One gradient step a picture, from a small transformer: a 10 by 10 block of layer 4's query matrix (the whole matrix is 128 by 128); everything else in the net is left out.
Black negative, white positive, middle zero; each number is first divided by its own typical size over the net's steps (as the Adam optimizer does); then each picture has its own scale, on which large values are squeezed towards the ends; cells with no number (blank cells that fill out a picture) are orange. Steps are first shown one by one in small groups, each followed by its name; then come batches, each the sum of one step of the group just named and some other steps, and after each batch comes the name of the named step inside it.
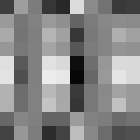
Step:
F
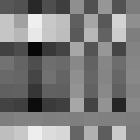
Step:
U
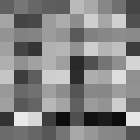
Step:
F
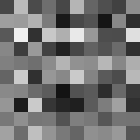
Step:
U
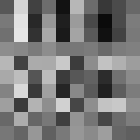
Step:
F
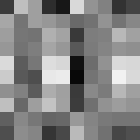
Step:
F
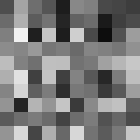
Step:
F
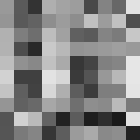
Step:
F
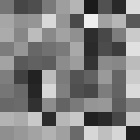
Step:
U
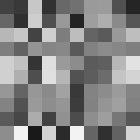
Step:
F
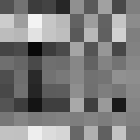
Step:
U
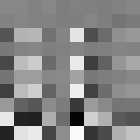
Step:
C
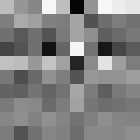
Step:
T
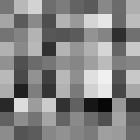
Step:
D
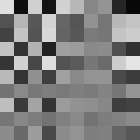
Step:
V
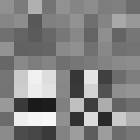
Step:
V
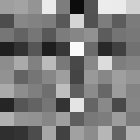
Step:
T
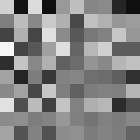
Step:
V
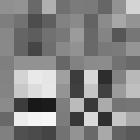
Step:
T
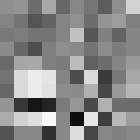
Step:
C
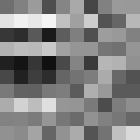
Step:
D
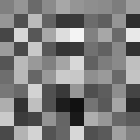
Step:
C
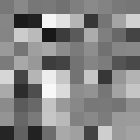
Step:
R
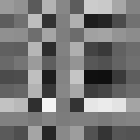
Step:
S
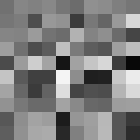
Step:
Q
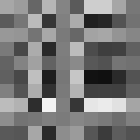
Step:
S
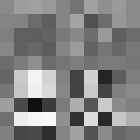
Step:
S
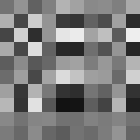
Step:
R
